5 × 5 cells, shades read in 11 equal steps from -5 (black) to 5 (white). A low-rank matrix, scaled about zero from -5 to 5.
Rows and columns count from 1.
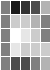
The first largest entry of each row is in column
5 2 2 2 5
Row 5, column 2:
-2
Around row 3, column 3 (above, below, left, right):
3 3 5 3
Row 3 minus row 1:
0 9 7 5 -2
